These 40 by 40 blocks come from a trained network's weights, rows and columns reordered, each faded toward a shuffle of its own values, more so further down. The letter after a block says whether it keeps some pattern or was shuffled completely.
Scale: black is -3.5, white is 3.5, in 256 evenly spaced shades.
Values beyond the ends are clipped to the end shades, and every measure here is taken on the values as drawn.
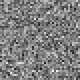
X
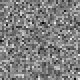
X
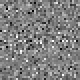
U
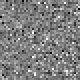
X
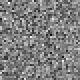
X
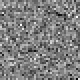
X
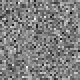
X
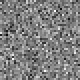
X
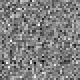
U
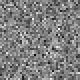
X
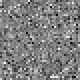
U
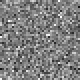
X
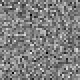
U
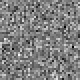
X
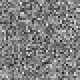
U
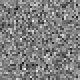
U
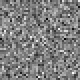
U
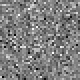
U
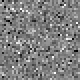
X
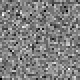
X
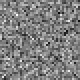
X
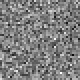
X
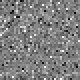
X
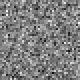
X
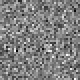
U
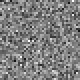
X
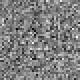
U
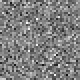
U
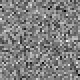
X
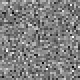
X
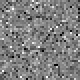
X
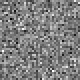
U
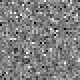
X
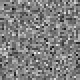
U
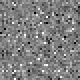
U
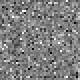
U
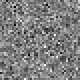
X
